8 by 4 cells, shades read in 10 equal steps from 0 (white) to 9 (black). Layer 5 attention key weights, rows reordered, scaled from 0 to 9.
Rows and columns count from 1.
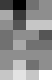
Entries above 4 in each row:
3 1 1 2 3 0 1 0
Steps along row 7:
down up down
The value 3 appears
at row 2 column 1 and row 5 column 2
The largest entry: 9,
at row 1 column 2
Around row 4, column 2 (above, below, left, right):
6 3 5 4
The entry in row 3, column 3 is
2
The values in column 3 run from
2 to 5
